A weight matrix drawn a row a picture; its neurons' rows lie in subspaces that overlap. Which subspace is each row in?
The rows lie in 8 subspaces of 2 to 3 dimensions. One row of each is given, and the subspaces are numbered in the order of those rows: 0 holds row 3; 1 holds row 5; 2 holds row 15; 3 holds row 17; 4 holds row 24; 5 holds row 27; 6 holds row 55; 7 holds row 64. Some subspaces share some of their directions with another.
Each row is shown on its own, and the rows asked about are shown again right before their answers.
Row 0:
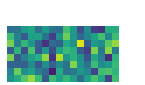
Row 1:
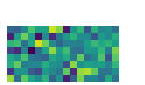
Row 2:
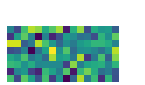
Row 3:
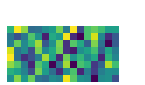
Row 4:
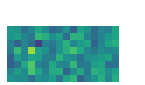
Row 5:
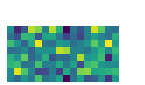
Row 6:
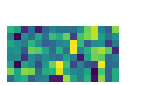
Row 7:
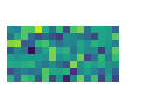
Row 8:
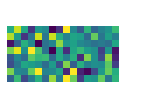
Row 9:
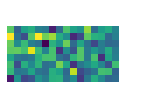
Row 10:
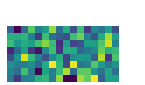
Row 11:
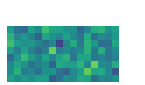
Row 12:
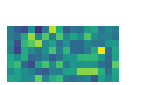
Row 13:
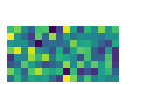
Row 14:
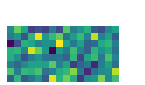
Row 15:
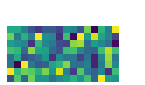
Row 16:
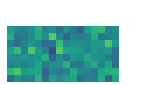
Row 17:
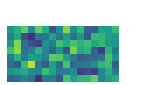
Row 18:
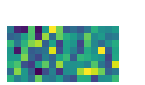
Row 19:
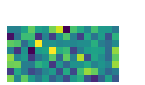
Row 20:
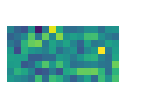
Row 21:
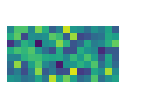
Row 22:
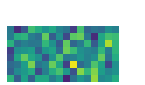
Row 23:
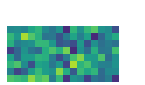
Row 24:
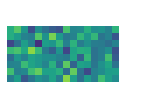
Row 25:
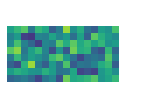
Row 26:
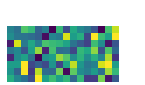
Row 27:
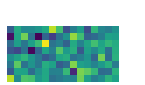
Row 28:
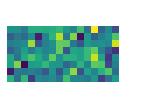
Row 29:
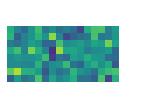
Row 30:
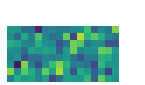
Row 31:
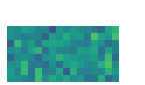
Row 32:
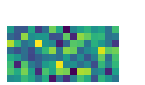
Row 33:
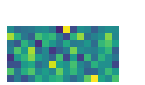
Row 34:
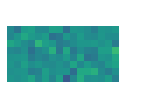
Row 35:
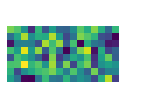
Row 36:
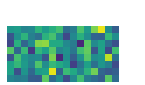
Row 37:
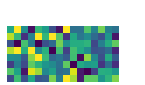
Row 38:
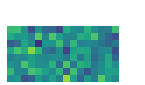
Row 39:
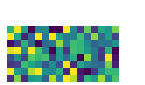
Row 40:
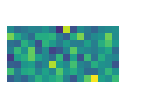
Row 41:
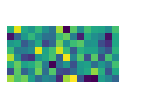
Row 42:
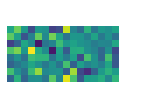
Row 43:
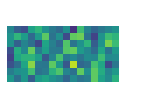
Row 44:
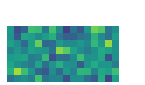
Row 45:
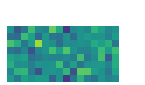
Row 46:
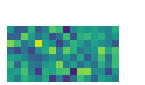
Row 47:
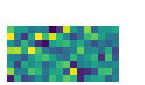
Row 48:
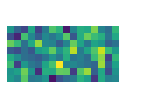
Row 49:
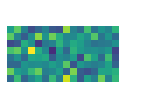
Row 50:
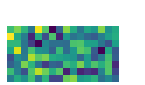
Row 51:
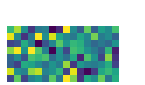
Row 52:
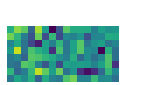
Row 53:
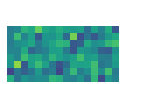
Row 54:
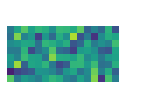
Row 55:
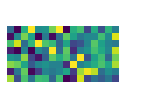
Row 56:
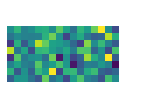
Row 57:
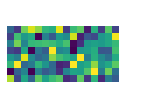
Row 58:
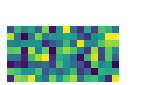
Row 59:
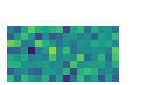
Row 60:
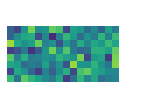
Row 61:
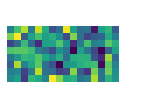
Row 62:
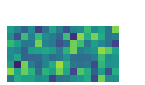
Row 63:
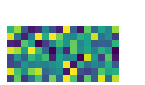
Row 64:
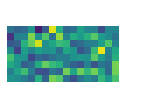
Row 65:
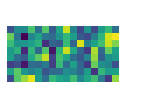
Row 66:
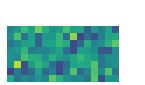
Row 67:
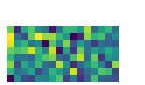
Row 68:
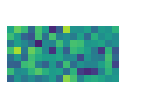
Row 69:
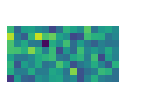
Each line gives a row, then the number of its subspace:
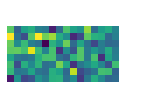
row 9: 5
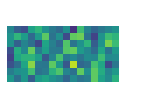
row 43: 0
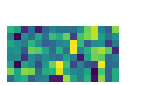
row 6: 2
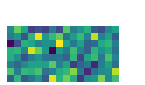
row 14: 7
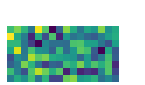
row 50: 7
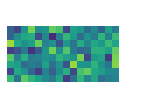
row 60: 4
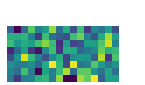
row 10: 0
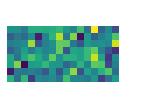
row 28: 2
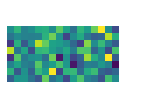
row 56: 4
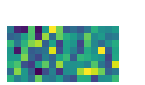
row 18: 7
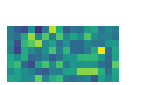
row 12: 3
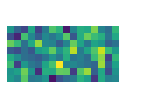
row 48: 2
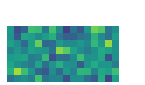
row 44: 1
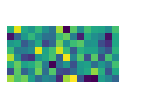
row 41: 0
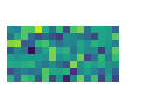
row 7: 3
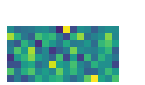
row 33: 0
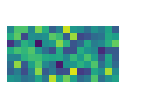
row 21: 6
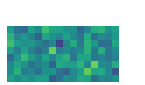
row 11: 7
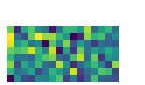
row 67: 5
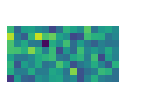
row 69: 5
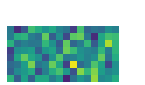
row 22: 0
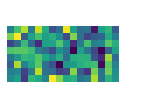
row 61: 2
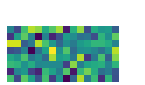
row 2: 3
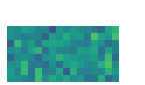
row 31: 6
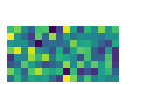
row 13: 7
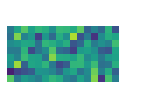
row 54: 1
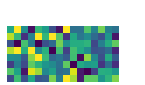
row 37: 6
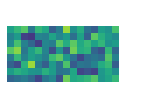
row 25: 3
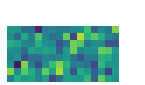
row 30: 1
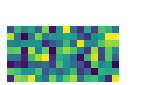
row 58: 4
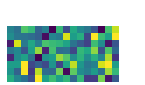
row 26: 6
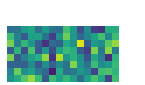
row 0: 4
